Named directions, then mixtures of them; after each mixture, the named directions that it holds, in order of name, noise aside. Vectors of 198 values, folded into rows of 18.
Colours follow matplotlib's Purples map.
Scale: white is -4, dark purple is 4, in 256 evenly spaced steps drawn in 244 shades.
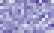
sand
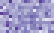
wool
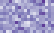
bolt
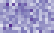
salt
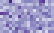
bolt, wool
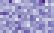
bolt, wool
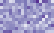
sand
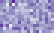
salt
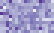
wool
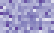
wool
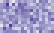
salt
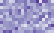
sand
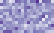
sand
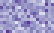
bolt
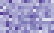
wool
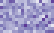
sand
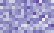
sand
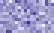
bolt, sand
